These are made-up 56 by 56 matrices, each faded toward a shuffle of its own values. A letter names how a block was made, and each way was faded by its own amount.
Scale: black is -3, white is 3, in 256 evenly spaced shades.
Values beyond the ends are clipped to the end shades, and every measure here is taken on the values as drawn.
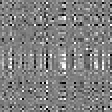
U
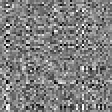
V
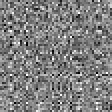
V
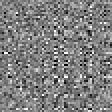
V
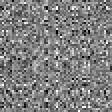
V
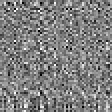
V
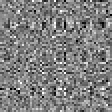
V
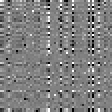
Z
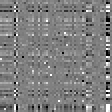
Z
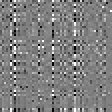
Z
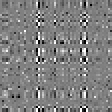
Z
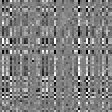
Z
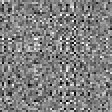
V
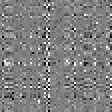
U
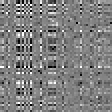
Z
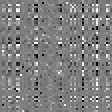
Z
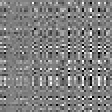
Z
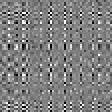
Z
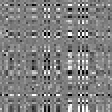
Z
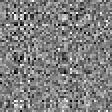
V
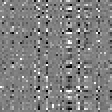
U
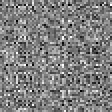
V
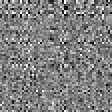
V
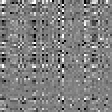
U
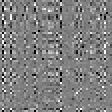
U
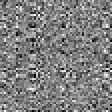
V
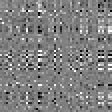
U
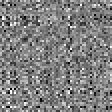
V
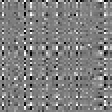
Z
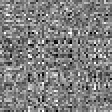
V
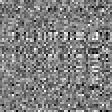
V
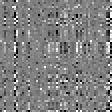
U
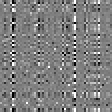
Z
